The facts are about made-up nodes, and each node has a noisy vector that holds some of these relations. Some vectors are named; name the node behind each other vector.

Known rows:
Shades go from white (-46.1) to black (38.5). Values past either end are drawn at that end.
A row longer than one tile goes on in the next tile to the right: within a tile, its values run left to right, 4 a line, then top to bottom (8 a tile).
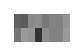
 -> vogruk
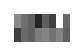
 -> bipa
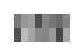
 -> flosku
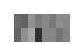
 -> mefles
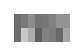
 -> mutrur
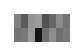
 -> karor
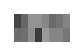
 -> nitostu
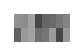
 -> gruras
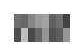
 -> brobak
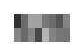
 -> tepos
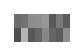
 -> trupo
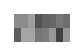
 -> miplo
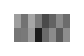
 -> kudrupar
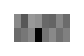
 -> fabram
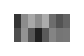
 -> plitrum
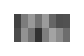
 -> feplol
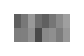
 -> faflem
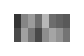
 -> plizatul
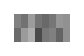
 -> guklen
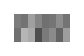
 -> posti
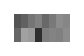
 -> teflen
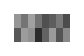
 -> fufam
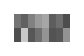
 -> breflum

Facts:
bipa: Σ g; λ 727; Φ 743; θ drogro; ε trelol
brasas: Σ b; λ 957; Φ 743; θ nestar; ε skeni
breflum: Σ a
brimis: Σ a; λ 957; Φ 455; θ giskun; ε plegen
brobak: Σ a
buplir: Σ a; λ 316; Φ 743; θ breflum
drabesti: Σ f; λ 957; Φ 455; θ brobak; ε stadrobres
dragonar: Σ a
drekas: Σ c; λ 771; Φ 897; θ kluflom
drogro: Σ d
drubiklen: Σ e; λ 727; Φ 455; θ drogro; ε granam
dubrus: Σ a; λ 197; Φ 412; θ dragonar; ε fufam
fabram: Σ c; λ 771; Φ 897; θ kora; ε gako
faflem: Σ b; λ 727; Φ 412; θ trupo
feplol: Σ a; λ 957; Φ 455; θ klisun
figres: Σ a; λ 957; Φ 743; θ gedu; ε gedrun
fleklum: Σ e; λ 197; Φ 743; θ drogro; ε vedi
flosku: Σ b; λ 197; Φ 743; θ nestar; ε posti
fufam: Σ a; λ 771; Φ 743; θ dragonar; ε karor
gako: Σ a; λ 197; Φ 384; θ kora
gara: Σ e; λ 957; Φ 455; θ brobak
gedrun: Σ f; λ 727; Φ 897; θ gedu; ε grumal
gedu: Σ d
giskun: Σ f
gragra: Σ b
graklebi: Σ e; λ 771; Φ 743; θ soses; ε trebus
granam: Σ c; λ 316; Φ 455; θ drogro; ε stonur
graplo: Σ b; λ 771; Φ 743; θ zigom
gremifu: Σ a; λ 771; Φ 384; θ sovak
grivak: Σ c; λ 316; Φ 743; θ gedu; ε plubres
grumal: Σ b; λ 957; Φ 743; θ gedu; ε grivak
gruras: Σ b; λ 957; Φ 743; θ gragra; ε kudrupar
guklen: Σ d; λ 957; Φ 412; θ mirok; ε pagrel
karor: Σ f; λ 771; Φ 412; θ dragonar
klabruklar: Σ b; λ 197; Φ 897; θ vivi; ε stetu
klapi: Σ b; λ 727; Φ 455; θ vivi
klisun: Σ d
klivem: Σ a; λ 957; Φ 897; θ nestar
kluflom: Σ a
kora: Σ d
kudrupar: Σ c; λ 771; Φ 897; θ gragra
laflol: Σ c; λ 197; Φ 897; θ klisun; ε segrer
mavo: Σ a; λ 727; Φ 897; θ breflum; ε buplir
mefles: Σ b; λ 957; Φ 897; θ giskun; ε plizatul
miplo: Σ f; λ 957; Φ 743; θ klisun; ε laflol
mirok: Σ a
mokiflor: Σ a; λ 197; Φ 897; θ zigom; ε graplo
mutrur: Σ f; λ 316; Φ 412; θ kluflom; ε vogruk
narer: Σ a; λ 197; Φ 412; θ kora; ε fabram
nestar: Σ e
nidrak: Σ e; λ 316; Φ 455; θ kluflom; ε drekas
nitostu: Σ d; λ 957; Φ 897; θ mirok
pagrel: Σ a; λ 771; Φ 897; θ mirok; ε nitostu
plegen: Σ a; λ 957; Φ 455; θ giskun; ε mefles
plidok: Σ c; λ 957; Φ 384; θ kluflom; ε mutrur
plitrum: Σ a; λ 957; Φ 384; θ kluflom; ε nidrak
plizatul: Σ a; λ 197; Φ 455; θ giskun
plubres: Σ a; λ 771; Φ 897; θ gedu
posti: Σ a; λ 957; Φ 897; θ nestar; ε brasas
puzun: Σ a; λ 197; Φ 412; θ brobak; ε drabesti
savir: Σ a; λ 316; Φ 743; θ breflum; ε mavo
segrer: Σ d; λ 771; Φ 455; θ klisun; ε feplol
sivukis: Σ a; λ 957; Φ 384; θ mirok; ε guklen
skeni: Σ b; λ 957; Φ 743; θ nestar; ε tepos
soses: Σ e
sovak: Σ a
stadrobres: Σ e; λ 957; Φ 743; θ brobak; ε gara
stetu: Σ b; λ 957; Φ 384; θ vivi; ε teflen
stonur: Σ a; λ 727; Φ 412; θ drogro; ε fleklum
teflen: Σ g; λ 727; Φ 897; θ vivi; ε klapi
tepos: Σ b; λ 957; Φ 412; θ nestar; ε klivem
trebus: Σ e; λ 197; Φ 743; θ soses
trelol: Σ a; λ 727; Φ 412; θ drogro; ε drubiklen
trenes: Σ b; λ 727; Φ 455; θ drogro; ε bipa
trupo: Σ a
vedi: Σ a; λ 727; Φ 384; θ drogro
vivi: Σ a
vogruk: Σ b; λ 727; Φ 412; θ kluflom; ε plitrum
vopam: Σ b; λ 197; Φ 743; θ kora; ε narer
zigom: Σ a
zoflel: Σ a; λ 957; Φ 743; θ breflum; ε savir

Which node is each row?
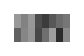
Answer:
graklebi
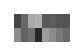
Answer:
plubres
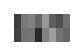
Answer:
gara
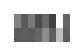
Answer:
trelol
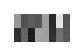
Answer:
drogro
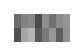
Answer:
trebus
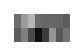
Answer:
gremifu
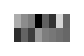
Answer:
trenes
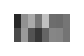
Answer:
gako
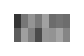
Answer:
buplir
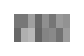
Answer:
laflol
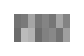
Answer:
narer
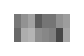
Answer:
klabruklar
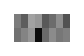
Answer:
pagrel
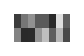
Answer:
stonur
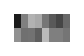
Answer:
klivem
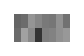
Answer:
mavo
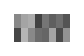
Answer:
brimis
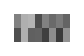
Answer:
sivukis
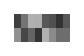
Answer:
drekas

